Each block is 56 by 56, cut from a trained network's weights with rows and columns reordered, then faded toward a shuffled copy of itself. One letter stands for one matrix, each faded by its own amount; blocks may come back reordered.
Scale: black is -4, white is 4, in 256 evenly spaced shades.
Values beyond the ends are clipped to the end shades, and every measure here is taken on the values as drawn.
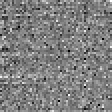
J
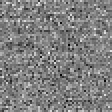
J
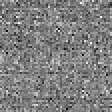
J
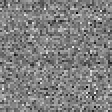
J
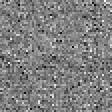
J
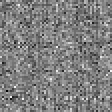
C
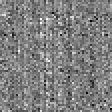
C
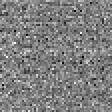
J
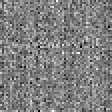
C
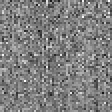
C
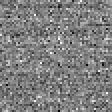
J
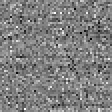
J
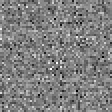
J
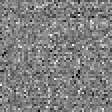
J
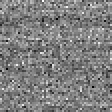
J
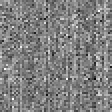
C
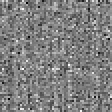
C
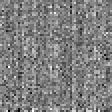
C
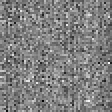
C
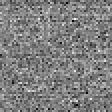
J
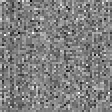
C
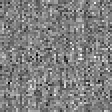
C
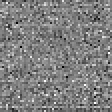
J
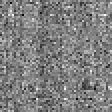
C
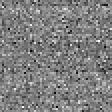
J
